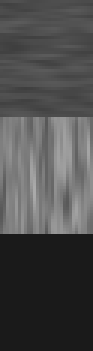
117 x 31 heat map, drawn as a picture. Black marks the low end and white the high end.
The table splits into 3 rows of 1 panel. Panel 1,1: low, streaked across, faint in contrast. Panel 2,1: middling, streaked downward. Panel 3,1: very low, flat.
